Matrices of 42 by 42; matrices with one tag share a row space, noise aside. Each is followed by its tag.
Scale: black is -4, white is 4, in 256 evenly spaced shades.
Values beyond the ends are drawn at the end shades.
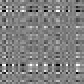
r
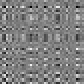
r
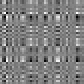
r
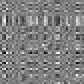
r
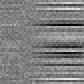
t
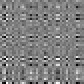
r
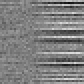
t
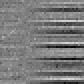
t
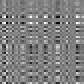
r
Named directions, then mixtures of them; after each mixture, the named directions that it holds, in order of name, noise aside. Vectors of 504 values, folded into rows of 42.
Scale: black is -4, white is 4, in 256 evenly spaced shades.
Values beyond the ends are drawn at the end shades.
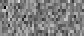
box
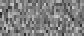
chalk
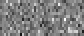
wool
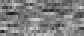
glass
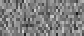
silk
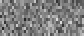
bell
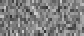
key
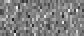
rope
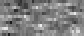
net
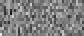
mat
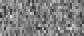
chalk, key, mat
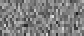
silk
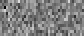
box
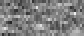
net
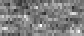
net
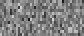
mat, wool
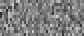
box, chalk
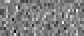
rope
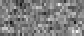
net, silk, wool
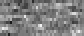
net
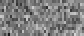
key, net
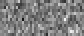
box, net, wool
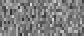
mat, wool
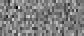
chalk, mat, rope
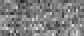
glass, net, rope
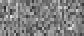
key, mat, rope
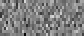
chalk, silk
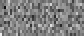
box, mat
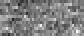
net, rope
